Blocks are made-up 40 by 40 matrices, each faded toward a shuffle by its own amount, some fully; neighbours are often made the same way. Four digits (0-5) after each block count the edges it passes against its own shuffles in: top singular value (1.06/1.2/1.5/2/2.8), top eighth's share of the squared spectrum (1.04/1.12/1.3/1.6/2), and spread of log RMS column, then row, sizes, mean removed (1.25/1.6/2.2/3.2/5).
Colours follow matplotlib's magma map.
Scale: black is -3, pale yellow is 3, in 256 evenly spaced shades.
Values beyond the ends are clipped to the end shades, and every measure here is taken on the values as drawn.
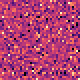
3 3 1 0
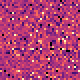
3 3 1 1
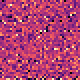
3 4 1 2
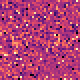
2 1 0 0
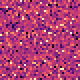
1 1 0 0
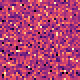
2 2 0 0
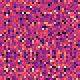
3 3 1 0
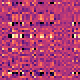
4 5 3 3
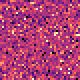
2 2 0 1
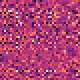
4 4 2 3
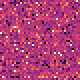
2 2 0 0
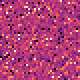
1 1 0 0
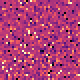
2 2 0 0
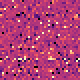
3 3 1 1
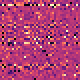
4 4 2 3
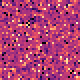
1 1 0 0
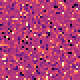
0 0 0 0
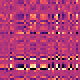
5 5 3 4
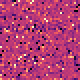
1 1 0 0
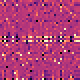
4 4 2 3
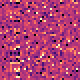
3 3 2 0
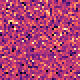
0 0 0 0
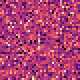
0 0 0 0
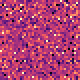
1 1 0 1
